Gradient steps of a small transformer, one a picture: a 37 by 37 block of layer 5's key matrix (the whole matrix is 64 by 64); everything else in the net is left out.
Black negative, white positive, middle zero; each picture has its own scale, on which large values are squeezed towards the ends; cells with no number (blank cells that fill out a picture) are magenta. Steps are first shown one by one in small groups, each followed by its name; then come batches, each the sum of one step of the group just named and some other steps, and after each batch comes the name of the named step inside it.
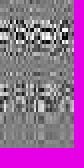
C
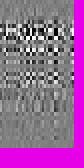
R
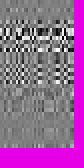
R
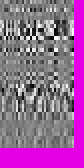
R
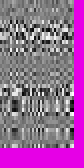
C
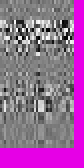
C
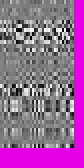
R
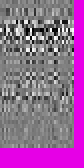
R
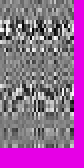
R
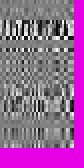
R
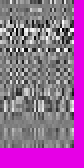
C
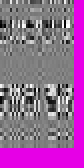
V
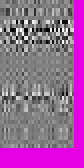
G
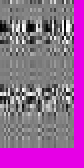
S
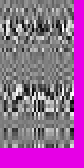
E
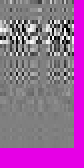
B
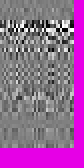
E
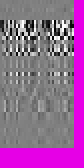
G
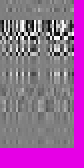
B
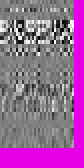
E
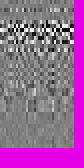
G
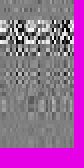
B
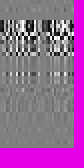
S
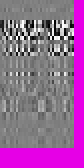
S
